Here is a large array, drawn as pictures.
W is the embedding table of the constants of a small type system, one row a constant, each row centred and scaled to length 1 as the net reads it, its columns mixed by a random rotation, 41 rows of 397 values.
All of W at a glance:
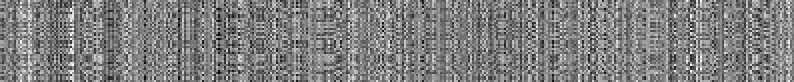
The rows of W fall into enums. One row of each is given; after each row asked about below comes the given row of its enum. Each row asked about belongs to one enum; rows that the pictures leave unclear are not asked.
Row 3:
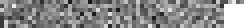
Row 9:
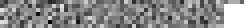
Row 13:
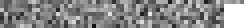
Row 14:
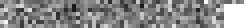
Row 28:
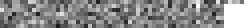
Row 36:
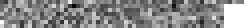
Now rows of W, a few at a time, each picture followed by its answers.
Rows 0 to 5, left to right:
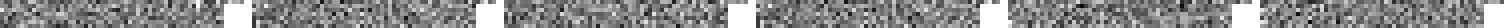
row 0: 28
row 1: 3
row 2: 13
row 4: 36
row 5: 9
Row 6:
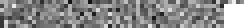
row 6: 3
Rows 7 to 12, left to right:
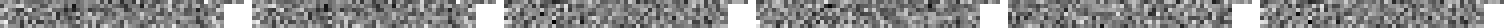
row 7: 14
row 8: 14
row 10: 36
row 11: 13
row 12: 9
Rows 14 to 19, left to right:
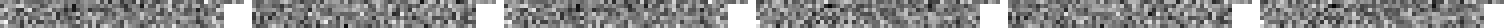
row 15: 13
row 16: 14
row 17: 36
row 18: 13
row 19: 36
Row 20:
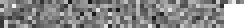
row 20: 3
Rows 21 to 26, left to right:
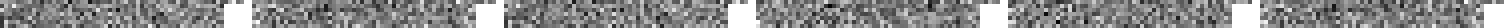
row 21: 3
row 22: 14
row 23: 3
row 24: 36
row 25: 9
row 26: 14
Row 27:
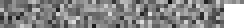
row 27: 13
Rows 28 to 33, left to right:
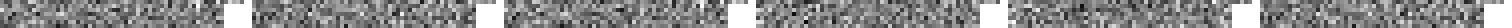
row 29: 13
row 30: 28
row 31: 9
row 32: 14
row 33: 13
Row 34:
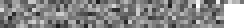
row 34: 28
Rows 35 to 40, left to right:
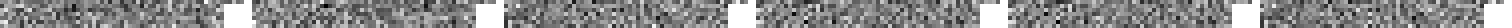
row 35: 14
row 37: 3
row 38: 9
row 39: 9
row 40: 3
